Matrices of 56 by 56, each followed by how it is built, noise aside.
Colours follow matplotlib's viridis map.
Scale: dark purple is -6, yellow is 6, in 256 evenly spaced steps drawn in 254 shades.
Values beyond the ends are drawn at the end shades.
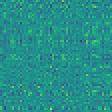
low rank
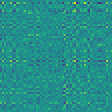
low rank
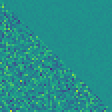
lower triangular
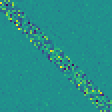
banded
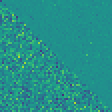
lower triangular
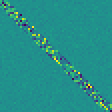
banded
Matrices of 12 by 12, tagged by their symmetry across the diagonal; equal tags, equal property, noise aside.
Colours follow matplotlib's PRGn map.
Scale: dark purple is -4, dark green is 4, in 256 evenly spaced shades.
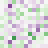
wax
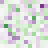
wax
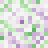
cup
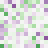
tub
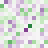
tub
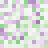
cup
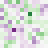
tub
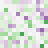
wax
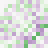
cup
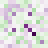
cup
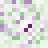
cup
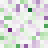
tub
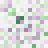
cup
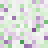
wax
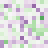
wax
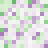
cup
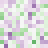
wax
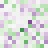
tub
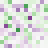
tub
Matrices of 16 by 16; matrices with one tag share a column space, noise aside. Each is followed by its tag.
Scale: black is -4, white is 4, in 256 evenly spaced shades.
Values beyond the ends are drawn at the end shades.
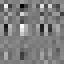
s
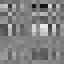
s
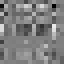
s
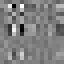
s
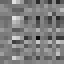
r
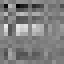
s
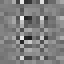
r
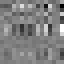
s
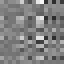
r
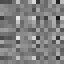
r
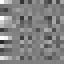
r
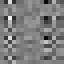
r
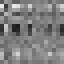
s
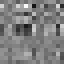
s
